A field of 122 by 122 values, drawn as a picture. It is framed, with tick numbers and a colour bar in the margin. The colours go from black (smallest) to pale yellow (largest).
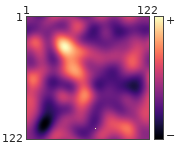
Slope: none. Grain: smooth. Lone odd cells: 1, higher than its neighbours.
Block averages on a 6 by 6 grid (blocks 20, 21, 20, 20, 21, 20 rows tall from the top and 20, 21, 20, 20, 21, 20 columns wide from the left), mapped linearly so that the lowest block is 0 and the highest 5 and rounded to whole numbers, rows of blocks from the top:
1 2 3 1 1 1 | 3 4 5 2 2 3 | 3 2 5 2 1 3 | 3 1 3 1 0 0 | 2 0 3 1 1 3 | 0 2 1 2 4 3
